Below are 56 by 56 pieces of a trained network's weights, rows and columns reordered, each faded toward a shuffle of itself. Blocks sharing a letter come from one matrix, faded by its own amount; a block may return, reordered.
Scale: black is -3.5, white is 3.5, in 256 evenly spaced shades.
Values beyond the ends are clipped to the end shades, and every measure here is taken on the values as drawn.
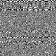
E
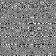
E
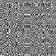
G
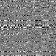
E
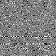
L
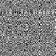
G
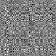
G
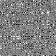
L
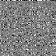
L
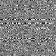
E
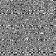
E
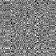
G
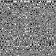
L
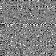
L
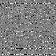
L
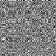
G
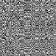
G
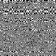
E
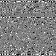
L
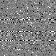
L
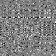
L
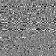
E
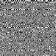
E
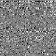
L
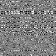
E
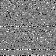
L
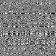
E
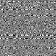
E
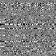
E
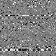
L
